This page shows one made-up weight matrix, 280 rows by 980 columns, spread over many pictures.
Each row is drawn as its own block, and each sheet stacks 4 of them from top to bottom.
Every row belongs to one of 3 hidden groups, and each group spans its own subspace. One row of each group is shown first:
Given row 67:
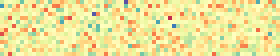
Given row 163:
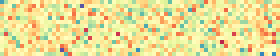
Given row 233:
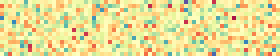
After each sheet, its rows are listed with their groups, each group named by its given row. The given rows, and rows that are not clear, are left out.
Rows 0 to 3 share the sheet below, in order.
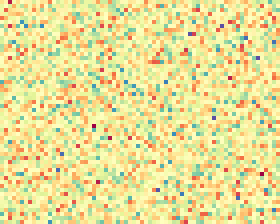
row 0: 233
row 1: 233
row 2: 163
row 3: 233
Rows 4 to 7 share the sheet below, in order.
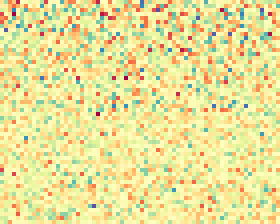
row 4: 233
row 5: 67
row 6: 233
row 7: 163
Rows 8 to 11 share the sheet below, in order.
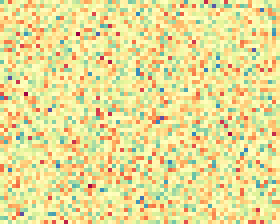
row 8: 163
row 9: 67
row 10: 233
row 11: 163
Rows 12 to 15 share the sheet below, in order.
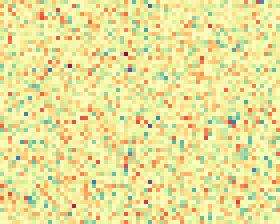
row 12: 67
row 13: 163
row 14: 67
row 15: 67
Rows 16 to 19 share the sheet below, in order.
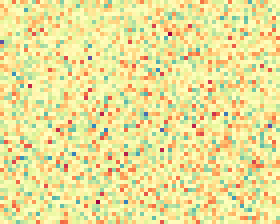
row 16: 67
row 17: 163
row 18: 163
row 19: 163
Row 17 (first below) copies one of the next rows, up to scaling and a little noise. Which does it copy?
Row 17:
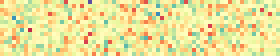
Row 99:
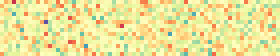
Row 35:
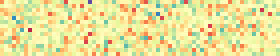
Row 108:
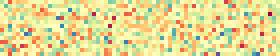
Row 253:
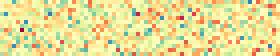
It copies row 35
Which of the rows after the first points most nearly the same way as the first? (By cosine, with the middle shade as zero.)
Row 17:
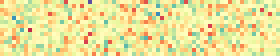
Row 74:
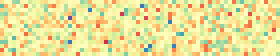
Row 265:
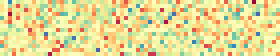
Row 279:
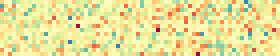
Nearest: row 265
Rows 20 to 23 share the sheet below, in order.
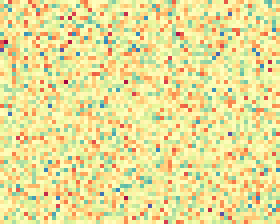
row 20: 163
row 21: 233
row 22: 233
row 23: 67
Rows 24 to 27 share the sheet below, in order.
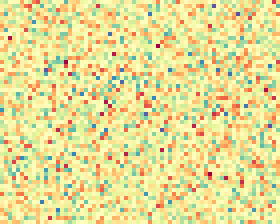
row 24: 67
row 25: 163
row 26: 163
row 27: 233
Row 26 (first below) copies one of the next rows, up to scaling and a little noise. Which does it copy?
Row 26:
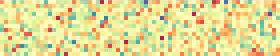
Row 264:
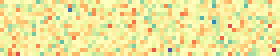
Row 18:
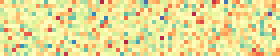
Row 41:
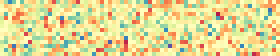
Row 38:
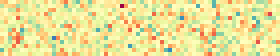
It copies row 18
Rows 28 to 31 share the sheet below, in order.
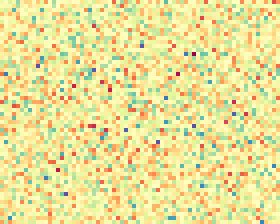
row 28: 67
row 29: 163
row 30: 163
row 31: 233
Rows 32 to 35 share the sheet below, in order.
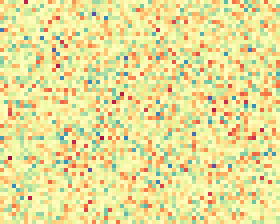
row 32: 163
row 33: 67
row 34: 233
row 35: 163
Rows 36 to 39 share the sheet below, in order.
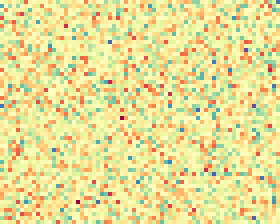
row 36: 233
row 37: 163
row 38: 163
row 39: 163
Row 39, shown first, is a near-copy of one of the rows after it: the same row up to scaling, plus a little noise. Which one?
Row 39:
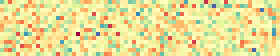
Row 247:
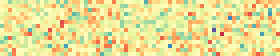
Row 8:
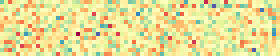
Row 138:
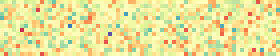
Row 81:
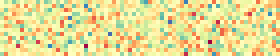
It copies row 8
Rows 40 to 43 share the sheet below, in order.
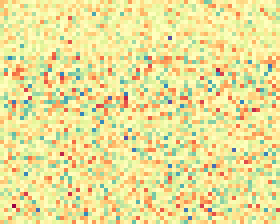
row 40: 163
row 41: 163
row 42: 233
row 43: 163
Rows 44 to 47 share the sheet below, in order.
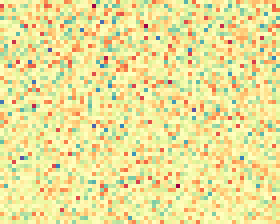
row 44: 233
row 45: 67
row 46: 163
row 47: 163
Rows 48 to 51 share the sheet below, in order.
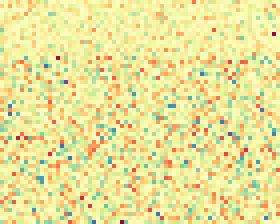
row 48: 163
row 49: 233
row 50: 233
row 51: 67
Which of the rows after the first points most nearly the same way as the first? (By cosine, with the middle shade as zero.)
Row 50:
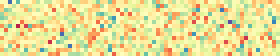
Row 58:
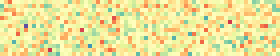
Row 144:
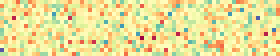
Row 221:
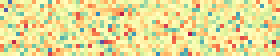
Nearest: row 221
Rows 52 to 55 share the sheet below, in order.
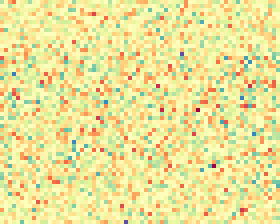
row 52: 163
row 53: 163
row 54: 233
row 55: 67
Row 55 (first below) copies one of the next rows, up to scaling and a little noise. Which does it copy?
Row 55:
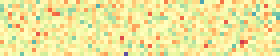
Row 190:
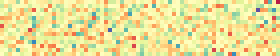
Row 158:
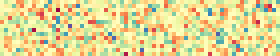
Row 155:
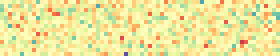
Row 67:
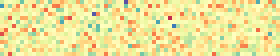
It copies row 155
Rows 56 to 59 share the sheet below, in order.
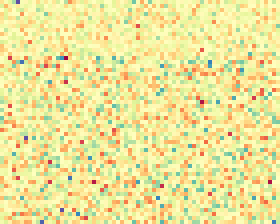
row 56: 163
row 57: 233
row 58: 233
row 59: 163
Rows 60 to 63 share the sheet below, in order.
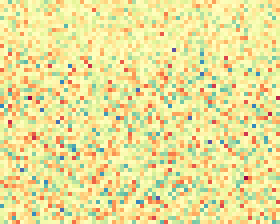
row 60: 233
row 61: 163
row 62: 67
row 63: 163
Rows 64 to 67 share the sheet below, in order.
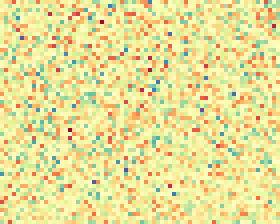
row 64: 163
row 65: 67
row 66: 67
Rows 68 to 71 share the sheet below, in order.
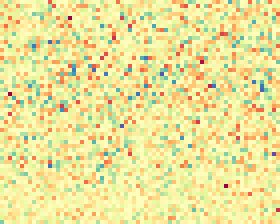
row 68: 67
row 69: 163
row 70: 233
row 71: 233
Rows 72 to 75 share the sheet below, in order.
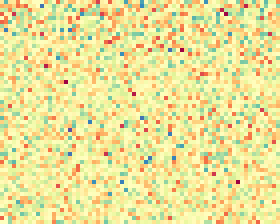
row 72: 233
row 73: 233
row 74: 163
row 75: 163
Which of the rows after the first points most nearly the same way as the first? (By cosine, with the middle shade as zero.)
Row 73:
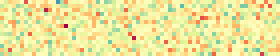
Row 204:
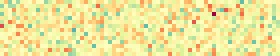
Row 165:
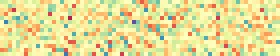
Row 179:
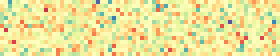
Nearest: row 179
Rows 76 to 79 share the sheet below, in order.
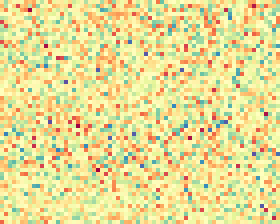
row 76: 67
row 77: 233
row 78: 163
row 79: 233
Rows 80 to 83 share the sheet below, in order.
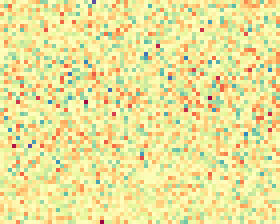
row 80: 67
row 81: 163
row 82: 67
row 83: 233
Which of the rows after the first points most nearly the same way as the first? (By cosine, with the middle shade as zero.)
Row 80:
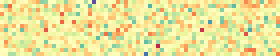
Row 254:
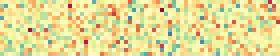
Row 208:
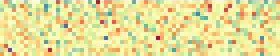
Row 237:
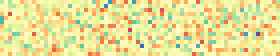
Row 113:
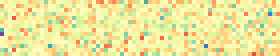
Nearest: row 254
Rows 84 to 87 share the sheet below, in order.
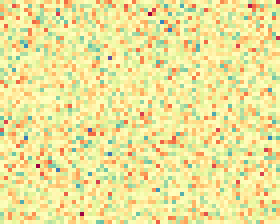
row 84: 67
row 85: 233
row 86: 233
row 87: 233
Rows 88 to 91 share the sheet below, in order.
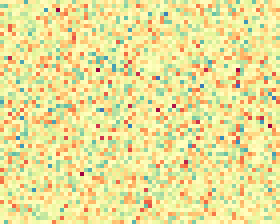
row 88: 67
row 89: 233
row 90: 233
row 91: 163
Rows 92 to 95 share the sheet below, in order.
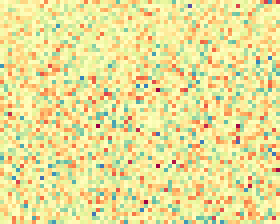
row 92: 67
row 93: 67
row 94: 233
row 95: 67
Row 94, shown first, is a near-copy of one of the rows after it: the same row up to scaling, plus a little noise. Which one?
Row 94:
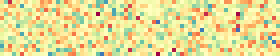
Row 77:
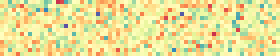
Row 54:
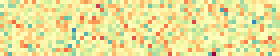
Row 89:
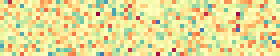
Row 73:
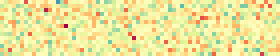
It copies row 89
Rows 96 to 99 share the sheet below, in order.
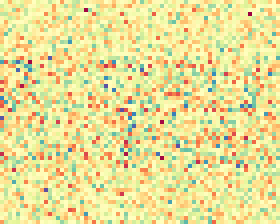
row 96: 163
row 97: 67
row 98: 67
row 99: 163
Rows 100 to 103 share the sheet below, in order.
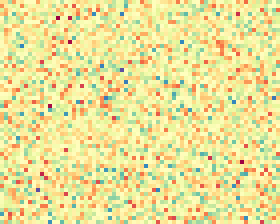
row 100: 163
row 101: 233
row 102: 67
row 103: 233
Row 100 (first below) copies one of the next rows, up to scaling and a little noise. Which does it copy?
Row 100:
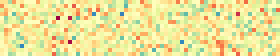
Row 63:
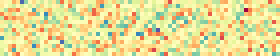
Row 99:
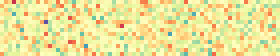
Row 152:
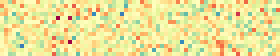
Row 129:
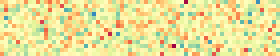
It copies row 152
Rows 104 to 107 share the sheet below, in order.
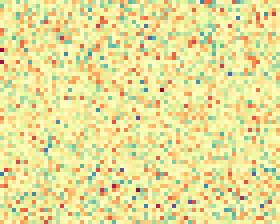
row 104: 163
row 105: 67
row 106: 67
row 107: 233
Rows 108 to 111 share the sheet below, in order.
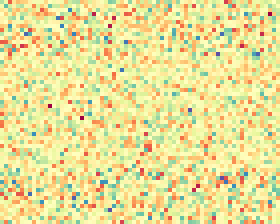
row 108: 163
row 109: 233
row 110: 163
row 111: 233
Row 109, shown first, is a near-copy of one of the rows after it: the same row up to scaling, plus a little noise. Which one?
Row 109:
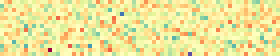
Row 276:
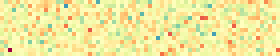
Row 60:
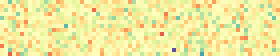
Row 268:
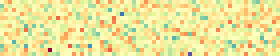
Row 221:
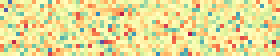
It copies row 268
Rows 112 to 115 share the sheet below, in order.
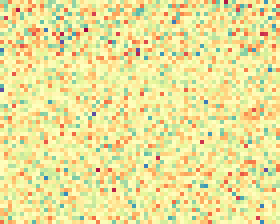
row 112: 163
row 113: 163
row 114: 67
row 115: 233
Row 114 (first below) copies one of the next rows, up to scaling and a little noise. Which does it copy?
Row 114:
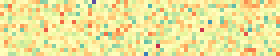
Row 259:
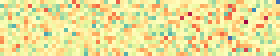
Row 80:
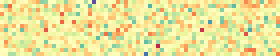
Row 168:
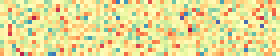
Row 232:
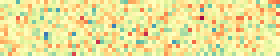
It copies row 80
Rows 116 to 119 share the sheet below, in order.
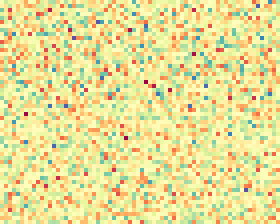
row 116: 67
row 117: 233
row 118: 233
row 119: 67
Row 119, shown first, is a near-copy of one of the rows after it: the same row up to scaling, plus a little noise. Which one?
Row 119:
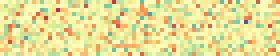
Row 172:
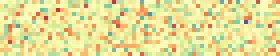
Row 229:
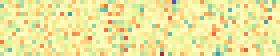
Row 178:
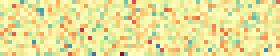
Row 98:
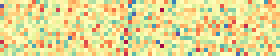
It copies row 172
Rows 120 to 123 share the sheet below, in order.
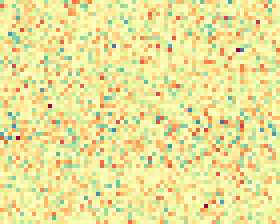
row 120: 163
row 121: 233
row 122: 233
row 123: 163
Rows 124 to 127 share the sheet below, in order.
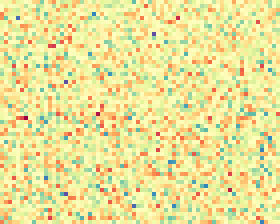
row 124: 163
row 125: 233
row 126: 233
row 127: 233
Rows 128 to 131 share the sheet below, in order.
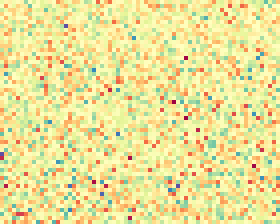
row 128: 233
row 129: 163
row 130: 67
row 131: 163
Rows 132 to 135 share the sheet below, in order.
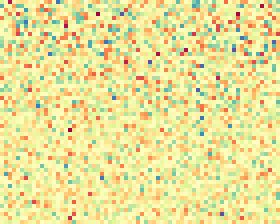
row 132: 233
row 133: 67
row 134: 163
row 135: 67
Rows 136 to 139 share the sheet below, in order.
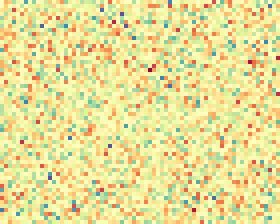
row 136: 233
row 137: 67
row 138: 163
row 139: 67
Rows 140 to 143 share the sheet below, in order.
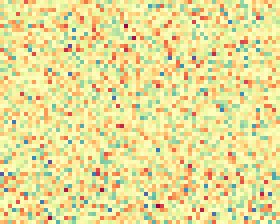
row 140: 233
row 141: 163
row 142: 233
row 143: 233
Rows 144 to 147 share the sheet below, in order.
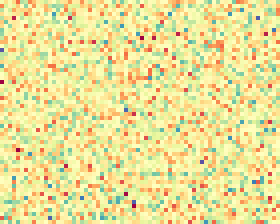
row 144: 163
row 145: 67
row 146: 163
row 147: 233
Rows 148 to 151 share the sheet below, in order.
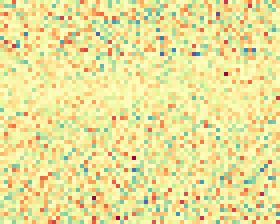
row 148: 163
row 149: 233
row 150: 67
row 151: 67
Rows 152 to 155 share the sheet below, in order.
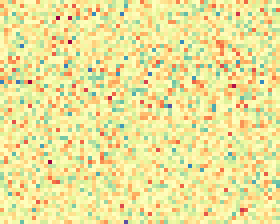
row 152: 163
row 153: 233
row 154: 233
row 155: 67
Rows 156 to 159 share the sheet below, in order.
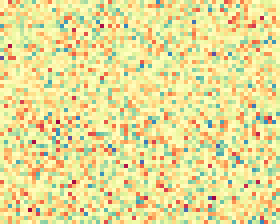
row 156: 233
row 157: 163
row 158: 67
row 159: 163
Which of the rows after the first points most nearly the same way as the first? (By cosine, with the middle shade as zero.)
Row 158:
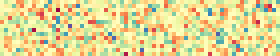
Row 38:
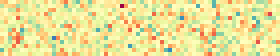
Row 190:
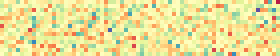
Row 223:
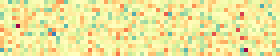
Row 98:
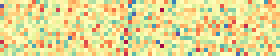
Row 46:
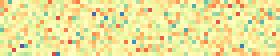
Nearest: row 98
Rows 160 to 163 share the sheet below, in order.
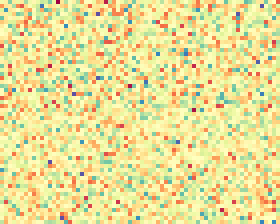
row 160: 233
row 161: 67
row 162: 233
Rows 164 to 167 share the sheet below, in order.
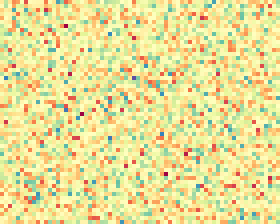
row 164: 233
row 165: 163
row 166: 67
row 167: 67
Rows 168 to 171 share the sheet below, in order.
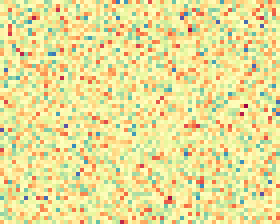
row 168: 67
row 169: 67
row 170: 67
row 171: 67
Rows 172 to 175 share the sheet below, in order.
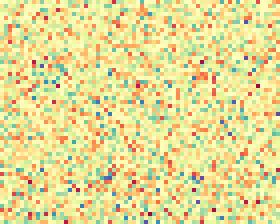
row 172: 67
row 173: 67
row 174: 233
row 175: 67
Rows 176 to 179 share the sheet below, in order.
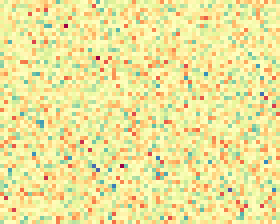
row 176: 233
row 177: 233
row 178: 67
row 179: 233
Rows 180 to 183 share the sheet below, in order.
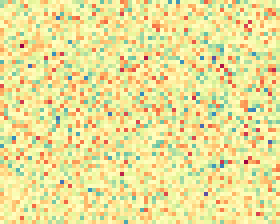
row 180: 163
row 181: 163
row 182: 67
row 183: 67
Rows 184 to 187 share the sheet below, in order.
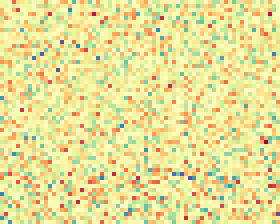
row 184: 163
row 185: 67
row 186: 233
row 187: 67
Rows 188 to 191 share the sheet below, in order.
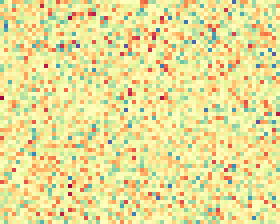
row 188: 163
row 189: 67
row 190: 67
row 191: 163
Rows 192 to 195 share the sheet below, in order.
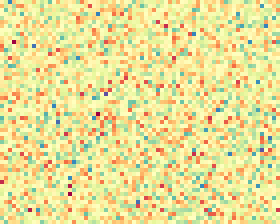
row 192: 233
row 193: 163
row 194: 233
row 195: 163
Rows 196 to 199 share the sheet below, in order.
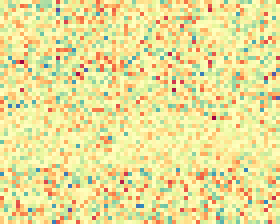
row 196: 233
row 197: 233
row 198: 163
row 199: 163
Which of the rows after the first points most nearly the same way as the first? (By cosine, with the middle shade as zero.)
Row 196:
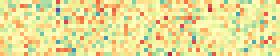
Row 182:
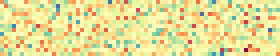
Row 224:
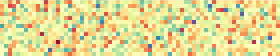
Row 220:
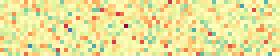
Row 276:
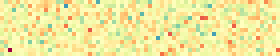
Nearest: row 220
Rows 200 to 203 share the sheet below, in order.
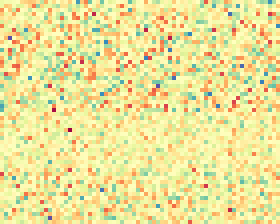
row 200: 163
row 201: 163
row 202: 233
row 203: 233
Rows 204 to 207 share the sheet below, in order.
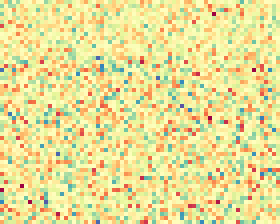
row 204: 233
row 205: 233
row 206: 233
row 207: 67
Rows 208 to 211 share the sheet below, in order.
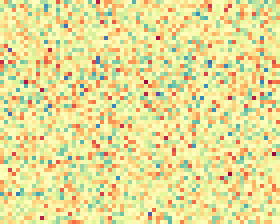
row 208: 233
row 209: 233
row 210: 233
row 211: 233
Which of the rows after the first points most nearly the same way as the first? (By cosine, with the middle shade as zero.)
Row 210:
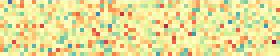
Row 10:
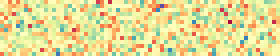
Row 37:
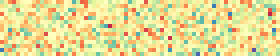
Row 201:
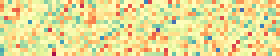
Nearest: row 201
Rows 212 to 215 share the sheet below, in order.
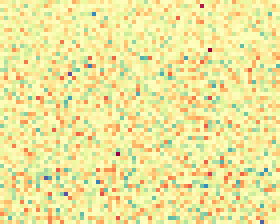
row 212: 163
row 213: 163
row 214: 67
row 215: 233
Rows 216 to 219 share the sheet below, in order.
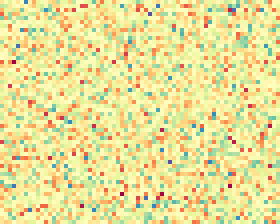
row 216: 67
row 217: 67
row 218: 163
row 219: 163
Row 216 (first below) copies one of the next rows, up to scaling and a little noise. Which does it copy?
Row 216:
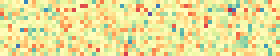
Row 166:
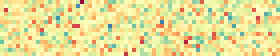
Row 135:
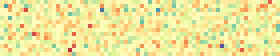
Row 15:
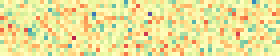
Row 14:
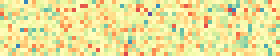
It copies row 14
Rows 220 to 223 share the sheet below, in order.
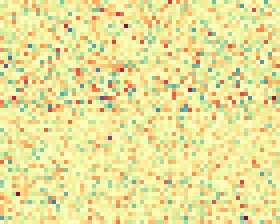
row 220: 233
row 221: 233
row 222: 163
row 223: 233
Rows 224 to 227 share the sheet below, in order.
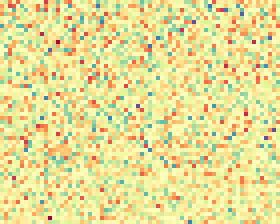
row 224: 233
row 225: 67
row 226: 67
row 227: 233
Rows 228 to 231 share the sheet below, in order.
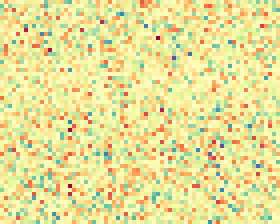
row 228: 233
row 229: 67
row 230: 163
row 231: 67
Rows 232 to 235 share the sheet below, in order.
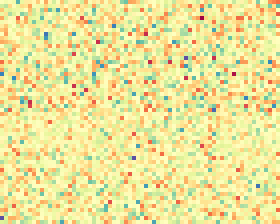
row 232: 67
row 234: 163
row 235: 163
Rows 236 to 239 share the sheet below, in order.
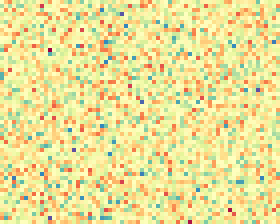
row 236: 233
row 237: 67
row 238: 233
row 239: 233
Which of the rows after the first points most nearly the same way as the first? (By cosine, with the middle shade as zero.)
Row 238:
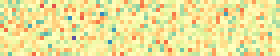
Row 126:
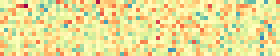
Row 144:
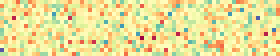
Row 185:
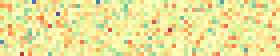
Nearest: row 185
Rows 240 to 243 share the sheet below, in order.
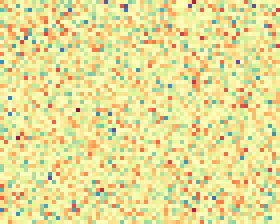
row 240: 67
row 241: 67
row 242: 233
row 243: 67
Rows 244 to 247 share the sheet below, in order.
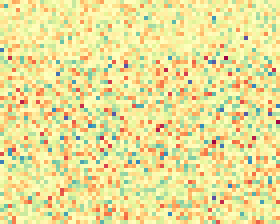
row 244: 163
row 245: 163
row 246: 163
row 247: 163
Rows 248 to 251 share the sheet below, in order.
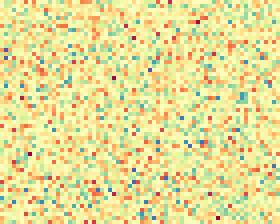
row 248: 233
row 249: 67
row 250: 163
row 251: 67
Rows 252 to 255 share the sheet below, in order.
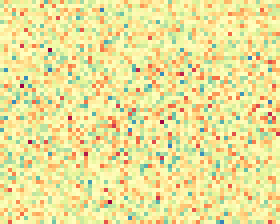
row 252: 233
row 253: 163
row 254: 67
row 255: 163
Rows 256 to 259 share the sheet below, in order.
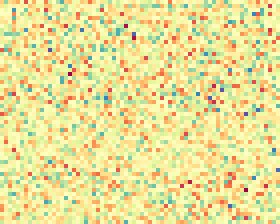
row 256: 233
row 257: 163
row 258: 163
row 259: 67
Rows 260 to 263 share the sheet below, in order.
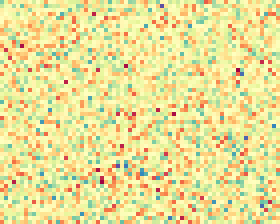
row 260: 163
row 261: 233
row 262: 67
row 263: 233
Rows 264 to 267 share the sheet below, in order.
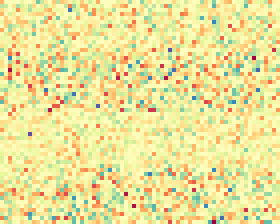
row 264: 163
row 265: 67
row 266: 233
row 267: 233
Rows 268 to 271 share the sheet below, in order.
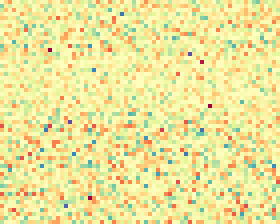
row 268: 233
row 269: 163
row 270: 163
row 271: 233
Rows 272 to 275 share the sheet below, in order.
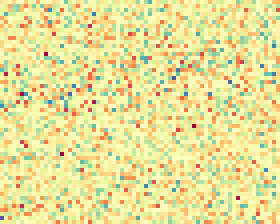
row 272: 67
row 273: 163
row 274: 163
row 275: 163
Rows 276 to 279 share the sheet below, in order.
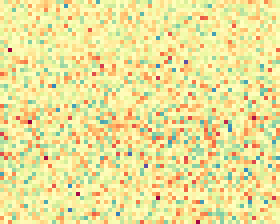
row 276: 233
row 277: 233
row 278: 67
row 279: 163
